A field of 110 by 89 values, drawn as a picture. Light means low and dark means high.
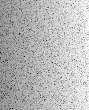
Average level on the scale: 30%. Grain: fine. Odd rows or columns: none. Slope: up to the left. Stripes: none.
